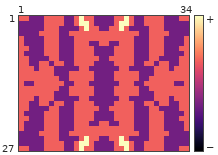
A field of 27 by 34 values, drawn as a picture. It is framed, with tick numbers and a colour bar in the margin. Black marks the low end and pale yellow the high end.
Mirror symmetry: left to right and top to bottom. Average level on the scale: 50%. Stripes: upright, repeating 5 times. Slope: none.
